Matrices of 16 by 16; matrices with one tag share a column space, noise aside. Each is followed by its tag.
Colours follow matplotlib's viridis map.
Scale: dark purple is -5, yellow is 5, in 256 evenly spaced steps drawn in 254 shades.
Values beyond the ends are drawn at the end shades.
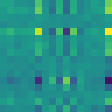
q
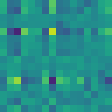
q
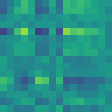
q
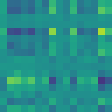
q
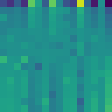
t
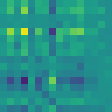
q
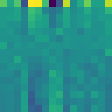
t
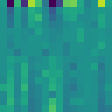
t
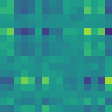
q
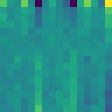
t
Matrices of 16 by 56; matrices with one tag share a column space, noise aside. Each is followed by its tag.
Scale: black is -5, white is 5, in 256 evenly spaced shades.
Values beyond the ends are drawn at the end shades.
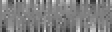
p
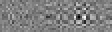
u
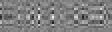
u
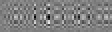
u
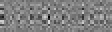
u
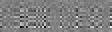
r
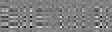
r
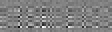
r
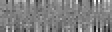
p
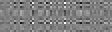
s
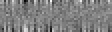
p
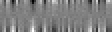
p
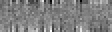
p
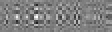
u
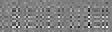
r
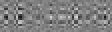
u
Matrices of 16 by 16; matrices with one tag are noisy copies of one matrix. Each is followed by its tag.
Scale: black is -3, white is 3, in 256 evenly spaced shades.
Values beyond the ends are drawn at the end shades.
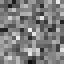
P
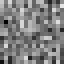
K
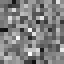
P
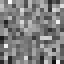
K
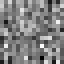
K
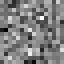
P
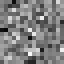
P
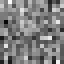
K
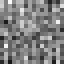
K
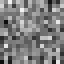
K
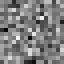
P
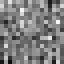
K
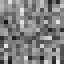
K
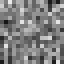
K
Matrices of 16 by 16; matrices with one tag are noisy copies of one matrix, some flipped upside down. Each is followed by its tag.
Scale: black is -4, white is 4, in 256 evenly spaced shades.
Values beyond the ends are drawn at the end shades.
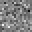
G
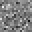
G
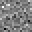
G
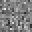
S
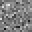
G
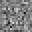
S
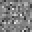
S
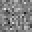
S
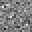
G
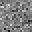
G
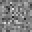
S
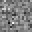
S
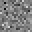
G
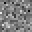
G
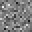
G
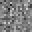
S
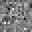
S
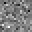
G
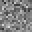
G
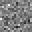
G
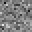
G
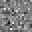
S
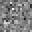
S
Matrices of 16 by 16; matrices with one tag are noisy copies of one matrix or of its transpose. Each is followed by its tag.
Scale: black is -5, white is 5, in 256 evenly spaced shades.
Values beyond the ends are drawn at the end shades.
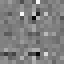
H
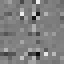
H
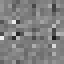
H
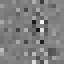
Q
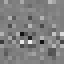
Q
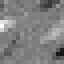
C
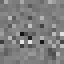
Q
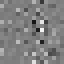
Q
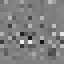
Q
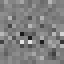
Q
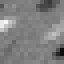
C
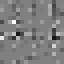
H
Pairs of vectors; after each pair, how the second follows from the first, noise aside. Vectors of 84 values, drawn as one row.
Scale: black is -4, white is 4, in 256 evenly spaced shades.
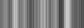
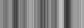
negated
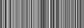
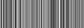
wrapped around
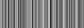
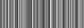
negated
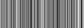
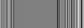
partly zeroed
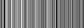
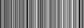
reversed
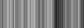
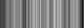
wrapped around
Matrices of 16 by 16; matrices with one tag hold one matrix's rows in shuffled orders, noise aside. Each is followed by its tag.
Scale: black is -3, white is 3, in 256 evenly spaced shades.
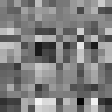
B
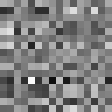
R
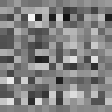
R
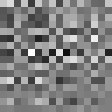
R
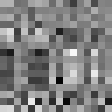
R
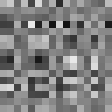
R
